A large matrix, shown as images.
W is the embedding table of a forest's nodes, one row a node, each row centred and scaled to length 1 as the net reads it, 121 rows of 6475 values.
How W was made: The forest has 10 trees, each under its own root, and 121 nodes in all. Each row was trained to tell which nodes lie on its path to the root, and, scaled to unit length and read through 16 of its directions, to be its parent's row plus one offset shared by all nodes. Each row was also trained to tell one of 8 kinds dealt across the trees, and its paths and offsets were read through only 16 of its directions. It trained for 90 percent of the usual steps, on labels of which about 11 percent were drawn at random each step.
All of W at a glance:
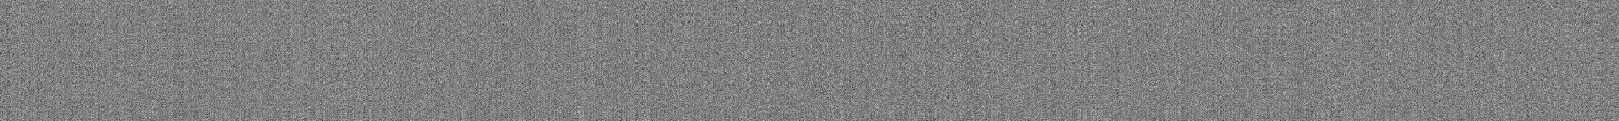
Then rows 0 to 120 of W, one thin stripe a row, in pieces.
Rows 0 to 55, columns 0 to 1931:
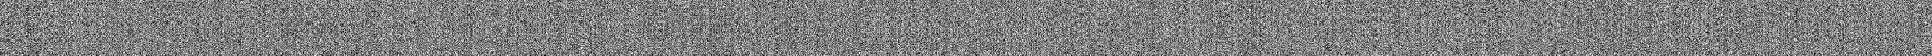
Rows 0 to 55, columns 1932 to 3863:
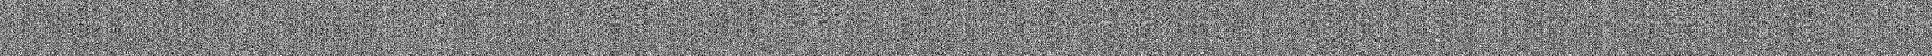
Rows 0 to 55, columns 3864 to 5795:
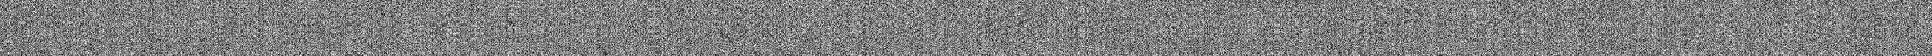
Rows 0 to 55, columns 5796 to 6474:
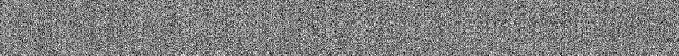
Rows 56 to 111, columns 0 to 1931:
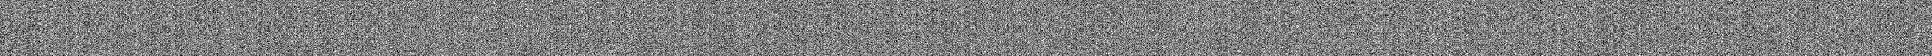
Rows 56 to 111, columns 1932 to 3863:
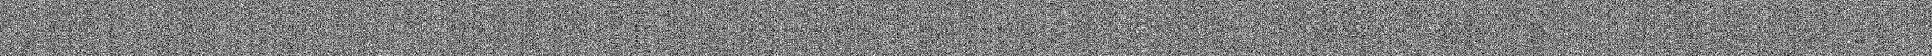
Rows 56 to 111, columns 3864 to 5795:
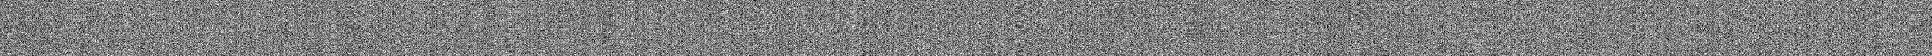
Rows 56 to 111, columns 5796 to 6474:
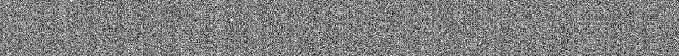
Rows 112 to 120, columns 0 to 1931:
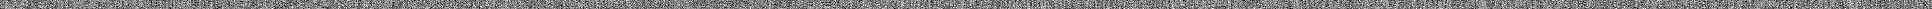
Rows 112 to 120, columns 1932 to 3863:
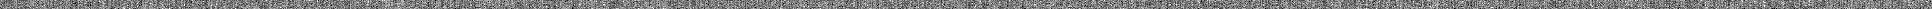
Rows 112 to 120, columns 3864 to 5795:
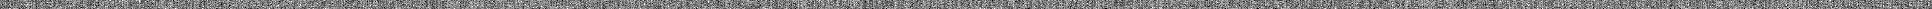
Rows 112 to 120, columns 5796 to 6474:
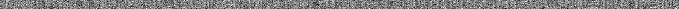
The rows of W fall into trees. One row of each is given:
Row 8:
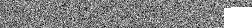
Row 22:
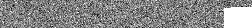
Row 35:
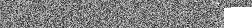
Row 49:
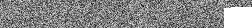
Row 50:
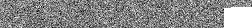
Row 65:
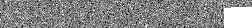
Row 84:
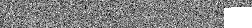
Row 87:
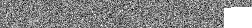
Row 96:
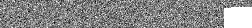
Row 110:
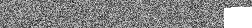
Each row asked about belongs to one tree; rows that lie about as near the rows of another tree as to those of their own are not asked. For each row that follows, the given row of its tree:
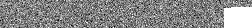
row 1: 110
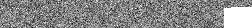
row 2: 65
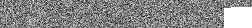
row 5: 87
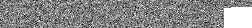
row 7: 110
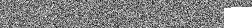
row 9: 87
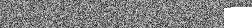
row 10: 96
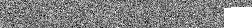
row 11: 50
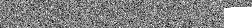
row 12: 22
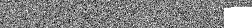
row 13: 96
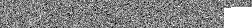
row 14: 87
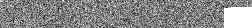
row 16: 22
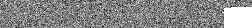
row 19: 110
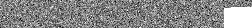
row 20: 22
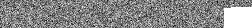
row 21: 87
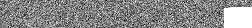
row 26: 84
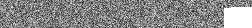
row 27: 22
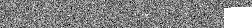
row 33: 110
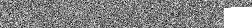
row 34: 65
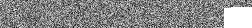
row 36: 50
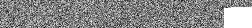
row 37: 87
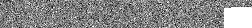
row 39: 84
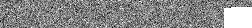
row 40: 110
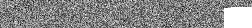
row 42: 22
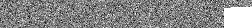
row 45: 110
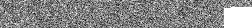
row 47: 65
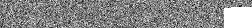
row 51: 84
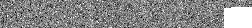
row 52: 96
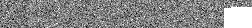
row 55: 8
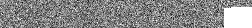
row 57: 50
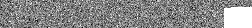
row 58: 110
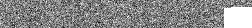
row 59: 50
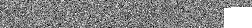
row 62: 8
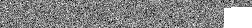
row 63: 8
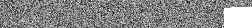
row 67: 84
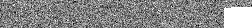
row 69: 8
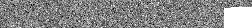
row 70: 22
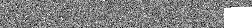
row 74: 110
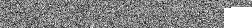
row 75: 50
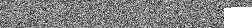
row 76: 110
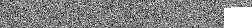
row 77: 8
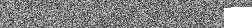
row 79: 49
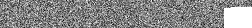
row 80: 96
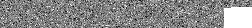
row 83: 8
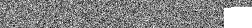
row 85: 96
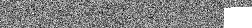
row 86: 87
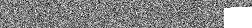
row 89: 65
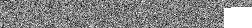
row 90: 65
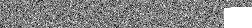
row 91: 84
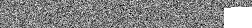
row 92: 87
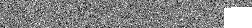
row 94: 8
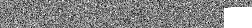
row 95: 22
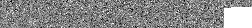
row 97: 87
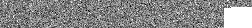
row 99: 8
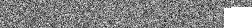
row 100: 50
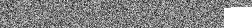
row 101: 35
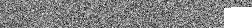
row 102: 8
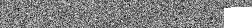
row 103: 87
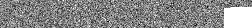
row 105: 22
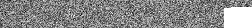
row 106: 84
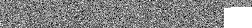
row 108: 50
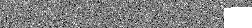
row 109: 96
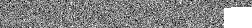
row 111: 84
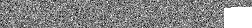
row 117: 110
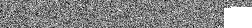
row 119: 8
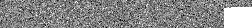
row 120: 96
